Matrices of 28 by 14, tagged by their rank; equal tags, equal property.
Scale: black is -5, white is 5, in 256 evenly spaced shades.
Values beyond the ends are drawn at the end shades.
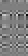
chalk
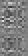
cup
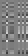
chalk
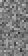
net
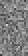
net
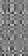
cup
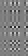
chalk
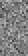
net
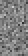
net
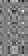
cup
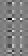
chalk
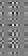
chalk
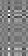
chalk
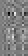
cup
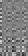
cup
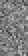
net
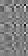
cup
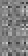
cup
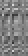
cup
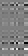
chalk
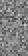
net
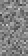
net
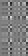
chalk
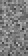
net
